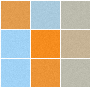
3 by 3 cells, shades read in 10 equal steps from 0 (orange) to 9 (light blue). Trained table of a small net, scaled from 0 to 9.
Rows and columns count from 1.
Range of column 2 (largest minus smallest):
8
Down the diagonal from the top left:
2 0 6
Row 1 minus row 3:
-7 7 0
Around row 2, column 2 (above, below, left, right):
8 1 9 5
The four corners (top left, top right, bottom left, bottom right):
2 6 9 6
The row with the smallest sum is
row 2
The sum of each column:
20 9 17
